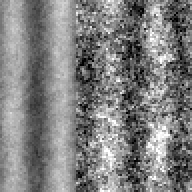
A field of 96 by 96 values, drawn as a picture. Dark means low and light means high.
A vertical seam about 40% of the way across splits the table, and the left part is calmer. The field is mottled with small blotches. Stripes running up and down repeat 4 times from left to right.
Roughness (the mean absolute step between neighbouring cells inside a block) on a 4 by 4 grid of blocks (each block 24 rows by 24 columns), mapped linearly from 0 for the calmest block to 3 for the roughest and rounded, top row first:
0 1 3 3 | 0 1 3 3 | 0 1 3 3 | 0 1 3 3
